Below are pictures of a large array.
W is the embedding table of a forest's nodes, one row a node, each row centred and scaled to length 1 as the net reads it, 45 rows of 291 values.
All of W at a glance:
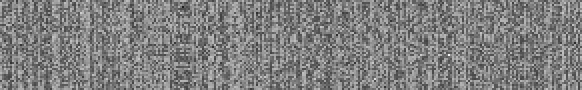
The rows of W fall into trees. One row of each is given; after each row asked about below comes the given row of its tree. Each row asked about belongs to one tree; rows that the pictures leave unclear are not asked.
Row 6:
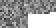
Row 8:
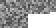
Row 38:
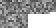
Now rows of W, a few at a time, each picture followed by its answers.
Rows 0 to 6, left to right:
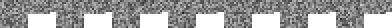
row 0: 8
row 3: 38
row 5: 38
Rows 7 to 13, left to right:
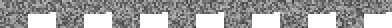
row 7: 38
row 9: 6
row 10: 6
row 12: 8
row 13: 6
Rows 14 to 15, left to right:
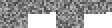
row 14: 6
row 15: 6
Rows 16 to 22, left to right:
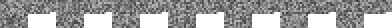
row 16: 8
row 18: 38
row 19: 38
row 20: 38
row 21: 38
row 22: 6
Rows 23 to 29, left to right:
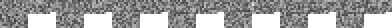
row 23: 8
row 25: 6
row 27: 6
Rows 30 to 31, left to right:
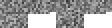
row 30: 38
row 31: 8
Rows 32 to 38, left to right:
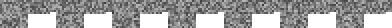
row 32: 6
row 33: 38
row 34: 6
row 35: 38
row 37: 38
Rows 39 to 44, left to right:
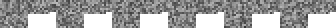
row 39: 38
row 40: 8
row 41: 38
